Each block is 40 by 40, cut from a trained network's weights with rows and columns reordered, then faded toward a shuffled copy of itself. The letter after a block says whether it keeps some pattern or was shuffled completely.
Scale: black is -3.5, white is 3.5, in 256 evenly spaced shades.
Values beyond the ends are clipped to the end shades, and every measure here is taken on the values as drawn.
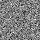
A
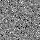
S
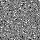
S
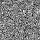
S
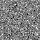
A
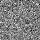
S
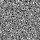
S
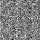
A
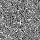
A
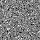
S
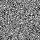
S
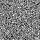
S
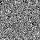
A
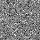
A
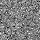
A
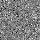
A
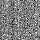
A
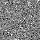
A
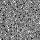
S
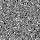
S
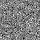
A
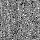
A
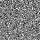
S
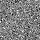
S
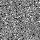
S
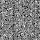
A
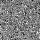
S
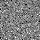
S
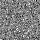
S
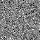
A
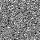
S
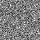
S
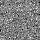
S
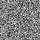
S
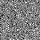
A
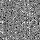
A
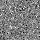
S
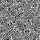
S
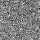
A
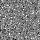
S
